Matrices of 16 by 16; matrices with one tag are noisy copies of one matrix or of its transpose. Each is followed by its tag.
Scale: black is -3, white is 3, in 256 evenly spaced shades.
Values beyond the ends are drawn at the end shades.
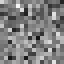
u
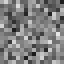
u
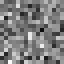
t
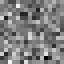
t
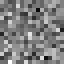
t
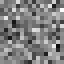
t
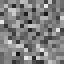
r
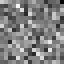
u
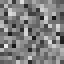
r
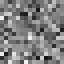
t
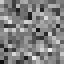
u
